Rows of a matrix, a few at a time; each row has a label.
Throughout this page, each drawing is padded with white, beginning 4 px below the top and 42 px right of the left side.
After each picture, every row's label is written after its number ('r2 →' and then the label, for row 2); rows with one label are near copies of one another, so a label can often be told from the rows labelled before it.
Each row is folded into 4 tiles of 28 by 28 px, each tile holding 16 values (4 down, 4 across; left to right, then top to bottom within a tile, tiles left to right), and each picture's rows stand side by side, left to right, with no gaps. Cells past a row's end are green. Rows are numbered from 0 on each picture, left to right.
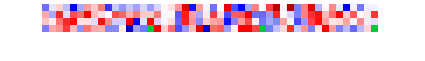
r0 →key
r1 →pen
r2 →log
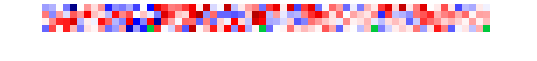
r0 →key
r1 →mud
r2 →log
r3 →log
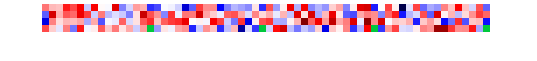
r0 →mud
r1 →key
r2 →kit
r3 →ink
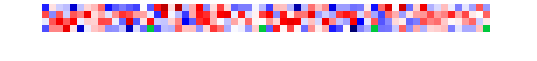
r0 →key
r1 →log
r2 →key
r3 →log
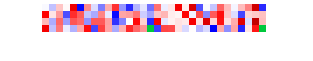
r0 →pen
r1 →kit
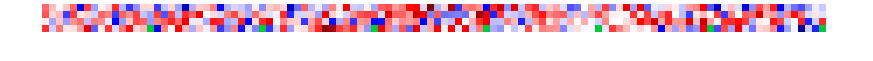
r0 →pen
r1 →key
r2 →ink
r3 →mud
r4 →log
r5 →kit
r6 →key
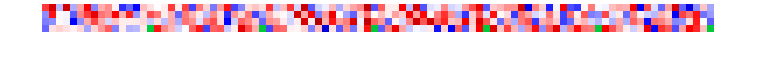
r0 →log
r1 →pen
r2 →kit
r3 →kit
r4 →pen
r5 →pen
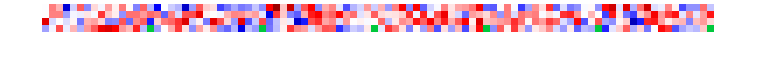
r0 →ink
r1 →key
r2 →log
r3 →kit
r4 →key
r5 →log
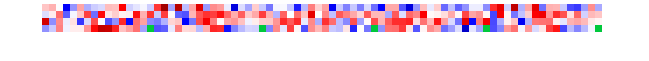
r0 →ink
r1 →log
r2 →key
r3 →key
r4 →log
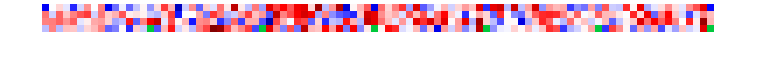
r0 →key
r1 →ink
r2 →mud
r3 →kit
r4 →log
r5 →kit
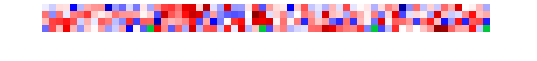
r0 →key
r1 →mud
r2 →ink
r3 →ink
